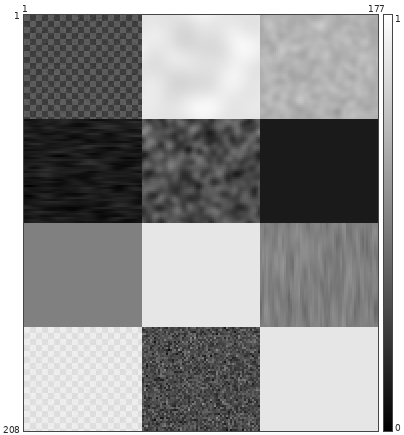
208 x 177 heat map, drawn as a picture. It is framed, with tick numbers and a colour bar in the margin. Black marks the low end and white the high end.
The table splits into 4 rows of 3 panels. Panel 1,1: low, checkered. Panel 1,2: very high, smooth, faint in contrast. Panel 1,3: high, blotchy, faint in contrast. Panel 2,1: very low, streaked across, faint in contrast. Panel 2,2: low, blotchy. Panel 2,3: very low, flat. Panel 3,1: middling, flat. Panel 3,2: very high, flat. Panel 3,3: middling, streaked downward, faint in contrast. Panel 4,1: very high, checkered, faint in contrast. Panel 4,2: low, fine-grained. Panel 4,3: very high, flat.
